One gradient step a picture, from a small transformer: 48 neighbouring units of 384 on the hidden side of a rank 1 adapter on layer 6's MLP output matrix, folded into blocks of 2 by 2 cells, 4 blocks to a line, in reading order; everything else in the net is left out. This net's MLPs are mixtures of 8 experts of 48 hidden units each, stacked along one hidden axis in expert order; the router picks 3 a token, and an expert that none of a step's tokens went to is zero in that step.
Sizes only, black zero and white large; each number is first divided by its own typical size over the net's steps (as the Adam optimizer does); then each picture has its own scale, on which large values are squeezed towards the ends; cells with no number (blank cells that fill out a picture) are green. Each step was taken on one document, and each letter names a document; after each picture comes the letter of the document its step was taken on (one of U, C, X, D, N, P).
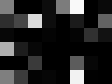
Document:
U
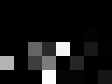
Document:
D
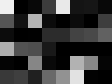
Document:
U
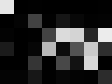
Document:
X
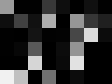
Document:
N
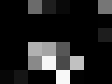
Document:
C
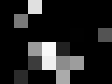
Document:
C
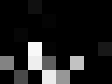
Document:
D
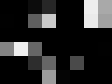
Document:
C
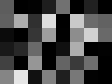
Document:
N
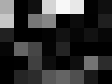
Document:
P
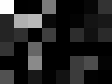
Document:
U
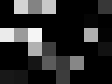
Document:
C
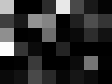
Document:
P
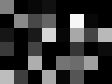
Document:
N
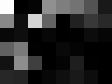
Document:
U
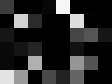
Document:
N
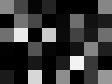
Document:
X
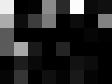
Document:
P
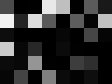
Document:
P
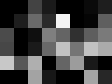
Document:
X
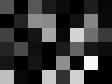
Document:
N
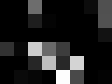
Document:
C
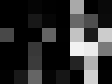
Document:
X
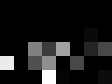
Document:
D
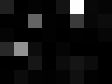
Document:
U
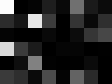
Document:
U
